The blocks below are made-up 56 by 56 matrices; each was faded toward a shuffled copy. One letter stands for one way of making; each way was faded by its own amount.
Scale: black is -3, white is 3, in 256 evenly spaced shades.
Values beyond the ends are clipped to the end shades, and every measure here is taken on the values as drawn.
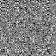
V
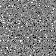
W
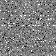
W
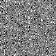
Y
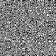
V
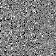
Y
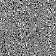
Y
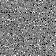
W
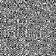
V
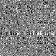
V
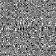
V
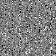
Y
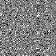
V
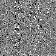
Y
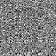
V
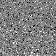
W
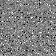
W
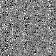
Y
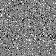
W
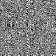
V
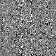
Y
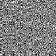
V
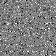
W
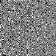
Y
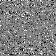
W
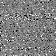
W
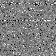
W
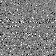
W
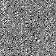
Y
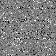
W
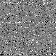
W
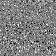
W
